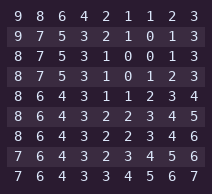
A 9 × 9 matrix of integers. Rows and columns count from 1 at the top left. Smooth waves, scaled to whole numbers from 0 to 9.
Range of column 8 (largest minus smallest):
5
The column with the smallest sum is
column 6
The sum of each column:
72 59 41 28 16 14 19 28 40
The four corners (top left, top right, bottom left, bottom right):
9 3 7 7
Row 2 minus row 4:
1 0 0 0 1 1 -1 -1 0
